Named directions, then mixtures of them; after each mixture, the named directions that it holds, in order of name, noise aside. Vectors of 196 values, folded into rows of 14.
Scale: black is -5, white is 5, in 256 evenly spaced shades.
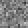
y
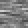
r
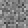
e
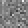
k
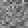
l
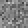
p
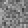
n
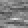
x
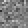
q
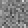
e, k, n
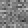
e, k, r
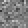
q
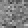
l, n, x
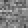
n, q, r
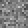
e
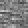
r, x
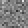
e, k, l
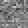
q, x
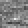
p, x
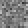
e, y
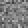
p, q, y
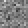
q, y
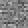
e, r, x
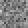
e, q, y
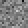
e, k, l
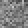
l, n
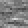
x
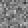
y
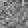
l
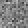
p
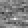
x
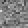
k, n, q
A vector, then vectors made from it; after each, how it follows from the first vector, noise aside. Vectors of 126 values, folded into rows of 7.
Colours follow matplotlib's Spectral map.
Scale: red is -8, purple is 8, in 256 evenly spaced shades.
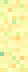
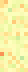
negated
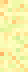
negated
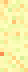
negated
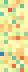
scaled up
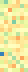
scaled up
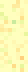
partly zeroed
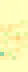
partly zeroed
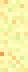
negated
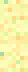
copied
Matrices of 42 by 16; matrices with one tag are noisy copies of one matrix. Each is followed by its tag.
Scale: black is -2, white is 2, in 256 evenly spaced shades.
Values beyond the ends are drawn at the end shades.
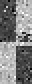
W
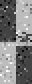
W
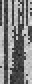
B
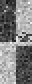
W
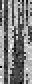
B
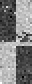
W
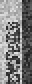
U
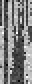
B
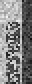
U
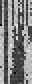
B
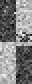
W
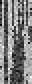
B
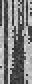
B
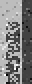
U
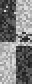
W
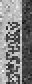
U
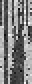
B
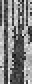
B
